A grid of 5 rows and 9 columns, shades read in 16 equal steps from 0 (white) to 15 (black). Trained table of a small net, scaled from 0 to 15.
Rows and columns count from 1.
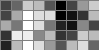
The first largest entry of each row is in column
6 6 7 1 1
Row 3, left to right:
5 8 0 2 8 13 14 7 11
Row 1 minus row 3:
6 1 3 2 2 2 -3 -1 -8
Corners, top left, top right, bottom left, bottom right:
11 3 13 9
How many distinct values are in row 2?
8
